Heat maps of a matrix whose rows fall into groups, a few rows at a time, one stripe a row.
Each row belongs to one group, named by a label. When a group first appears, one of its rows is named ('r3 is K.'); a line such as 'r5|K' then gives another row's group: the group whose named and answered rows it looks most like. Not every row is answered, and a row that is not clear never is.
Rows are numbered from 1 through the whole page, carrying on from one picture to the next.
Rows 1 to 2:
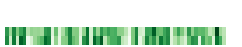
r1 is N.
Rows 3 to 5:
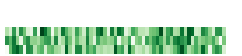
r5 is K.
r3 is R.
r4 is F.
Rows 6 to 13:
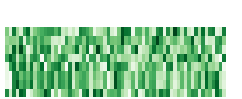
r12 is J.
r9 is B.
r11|J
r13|N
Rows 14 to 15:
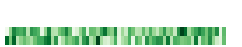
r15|F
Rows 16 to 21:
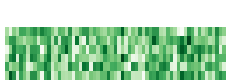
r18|B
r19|B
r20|N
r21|B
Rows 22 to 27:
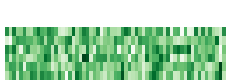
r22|F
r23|J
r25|N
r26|K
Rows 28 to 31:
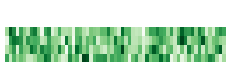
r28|B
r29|K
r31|N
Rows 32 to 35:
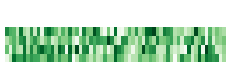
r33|B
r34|J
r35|J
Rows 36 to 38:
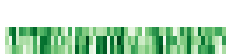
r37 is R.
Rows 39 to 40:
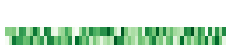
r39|B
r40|J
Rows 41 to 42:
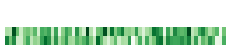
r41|R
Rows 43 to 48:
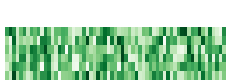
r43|B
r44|R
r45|J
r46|B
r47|B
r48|R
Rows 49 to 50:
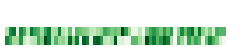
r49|B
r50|N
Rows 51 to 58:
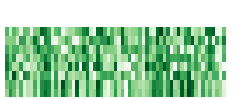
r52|B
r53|F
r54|F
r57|R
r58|R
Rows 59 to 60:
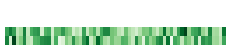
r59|B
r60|F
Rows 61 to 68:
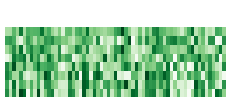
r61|K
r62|F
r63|K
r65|F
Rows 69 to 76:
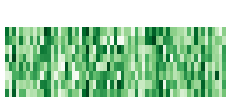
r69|N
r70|N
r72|F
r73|K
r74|B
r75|R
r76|N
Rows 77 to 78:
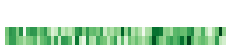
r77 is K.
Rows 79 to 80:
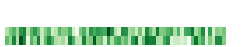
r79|B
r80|N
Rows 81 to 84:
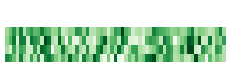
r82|B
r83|R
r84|N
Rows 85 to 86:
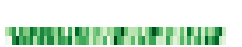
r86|J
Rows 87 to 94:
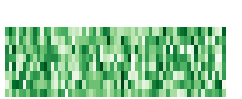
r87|B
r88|B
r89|F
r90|F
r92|B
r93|K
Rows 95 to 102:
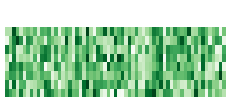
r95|R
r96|K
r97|F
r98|R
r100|K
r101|N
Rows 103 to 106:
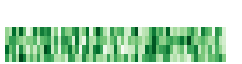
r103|R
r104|R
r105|N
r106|N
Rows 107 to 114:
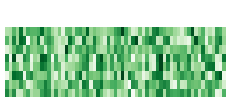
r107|K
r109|K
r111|F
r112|K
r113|N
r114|F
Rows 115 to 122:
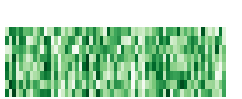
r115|K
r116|N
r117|B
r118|R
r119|N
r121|K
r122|F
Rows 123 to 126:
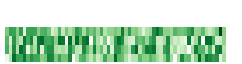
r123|K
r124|J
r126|J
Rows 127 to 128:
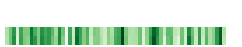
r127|J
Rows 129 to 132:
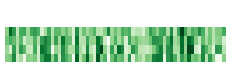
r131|R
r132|R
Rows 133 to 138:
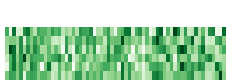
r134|K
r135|K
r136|J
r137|B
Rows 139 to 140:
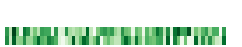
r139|F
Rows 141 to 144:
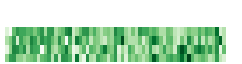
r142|J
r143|B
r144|R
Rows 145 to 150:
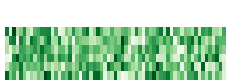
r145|F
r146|B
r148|J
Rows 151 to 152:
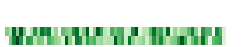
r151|R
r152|K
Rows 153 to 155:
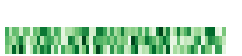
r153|F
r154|N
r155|R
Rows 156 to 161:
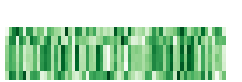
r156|K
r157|B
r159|R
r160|R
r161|B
